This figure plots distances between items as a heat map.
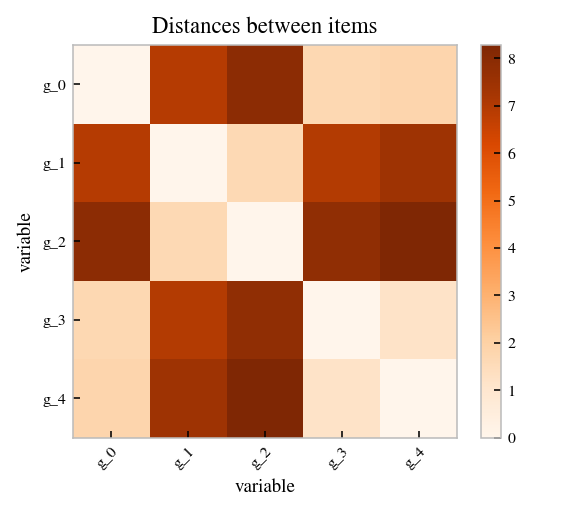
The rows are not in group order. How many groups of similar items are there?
2
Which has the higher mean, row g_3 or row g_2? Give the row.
g_2
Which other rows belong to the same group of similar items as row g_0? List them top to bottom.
g_3, g_4
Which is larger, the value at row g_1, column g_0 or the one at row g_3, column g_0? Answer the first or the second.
the first
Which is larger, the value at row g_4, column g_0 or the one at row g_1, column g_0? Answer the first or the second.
the second
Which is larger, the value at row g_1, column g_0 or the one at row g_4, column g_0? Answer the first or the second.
the first
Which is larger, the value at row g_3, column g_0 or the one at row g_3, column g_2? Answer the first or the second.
the second
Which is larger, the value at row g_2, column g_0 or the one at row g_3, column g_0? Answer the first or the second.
the first
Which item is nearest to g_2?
g_1
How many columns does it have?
5
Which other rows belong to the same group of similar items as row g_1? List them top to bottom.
g_2
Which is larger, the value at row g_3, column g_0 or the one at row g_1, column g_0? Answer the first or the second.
the second
